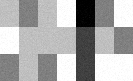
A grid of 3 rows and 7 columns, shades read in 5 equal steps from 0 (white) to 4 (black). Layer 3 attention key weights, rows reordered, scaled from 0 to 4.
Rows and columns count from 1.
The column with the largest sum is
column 5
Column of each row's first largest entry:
5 5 5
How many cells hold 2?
5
